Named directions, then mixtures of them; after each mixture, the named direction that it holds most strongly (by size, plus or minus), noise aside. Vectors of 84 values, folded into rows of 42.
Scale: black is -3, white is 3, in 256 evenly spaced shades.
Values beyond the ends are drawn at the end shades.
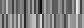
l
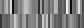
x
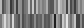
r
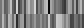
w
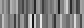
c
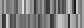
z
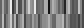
w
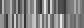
w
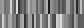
w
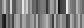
r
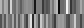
c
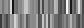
x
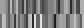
c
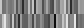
r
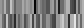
z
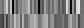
x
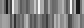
x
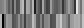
z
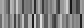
c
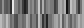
x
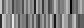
r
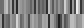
w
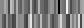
c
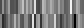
c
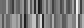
l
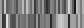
z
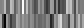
z
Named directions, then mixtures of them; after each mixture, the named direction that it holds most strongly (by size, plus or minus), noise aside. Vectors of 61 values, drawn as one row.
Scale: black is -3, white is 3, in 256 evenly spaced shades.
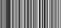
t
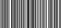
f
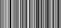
f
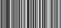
t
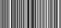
f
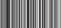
t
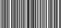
f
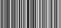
f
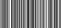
f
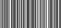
f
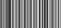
t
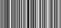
f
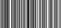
f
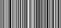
f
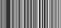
t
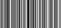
f
